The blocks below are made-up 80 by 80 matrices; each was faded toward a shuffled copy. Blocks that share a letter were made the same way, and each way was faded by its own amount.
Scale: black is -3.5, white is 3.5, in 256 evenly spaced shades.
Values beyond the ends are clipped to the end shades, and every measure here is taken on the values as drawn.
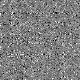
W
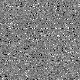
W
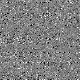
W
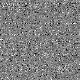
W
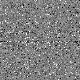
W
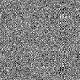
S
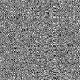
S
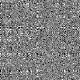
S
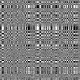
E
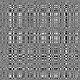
E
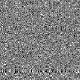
S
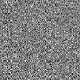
S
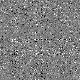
W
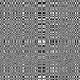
E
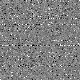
W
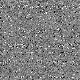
W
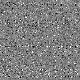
W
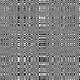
E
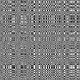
E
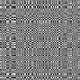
E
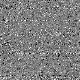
W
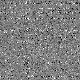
W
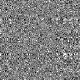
S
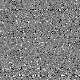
W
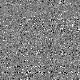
W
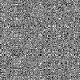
S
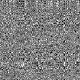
S
